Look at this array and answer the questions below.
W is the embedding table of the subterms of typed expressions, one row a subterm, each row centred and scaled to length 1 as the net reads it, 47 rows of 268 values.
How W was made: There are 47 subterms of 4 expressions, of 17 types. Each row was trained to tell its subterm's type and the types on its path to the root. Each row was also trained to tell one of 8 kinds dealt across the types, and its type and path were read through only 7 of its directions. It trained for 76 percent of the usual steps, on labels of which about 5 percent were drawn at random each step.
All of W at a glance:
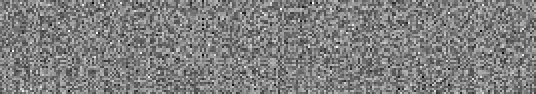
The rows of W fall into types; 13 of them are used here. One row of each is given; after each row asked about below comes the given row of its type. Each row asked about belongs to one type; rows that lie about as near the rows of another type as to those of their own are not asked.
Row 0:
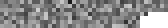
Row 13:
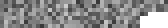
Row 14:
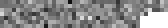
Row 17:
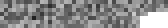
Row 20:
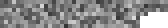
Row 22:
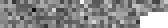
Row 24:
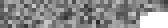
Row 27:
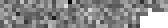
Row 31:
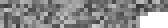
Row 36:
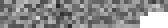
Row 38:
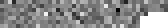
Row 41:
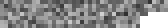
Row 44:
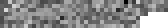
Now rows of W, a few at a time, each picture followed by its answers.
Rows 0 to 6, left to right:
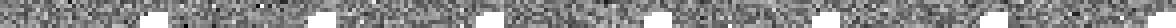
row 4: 38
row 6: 20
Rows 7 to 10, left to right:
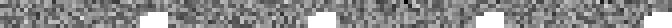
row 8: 17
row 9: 31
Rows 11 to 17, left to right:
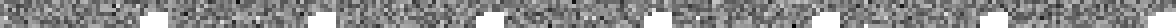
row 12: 27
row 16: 24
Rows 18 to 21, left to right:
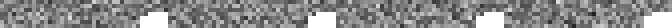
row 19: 36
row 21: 17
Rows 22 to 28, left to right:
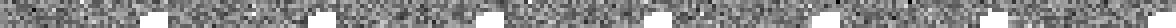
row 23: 36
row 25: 24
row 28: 22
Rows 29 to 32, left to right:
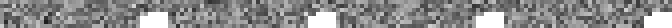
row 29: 31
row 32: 13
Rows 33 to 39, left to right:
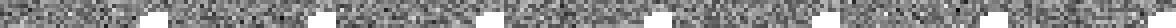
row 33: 31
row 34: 27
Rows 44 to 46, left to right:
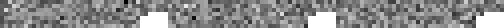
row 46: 36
